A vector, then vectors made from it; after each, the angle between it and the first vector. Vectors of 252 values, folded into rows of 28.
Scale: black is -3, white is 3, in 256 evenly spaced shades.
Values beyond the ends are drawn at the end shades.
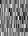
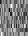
nearly parallel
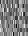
partly aligned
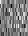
nearly opposite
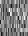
nearly opposite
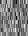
partly aligned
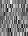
orthogonal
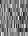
nearly parallel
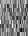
partly aligned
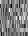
nearly opposite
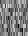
partly aligned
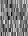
orthogonal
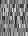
partly aligned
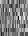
nearly opposite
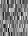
partly opposed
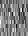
partly aligned
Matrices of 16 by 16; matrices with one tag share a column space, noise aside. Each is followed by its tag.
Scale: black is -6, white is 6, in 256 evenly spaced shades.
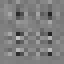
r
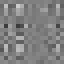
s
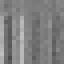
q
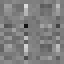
s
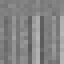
q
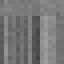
q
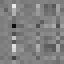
s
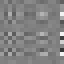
r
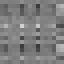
s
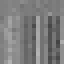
q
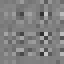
r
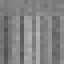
q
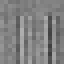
q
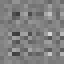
r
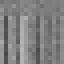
q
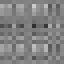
s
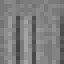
q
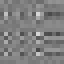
r
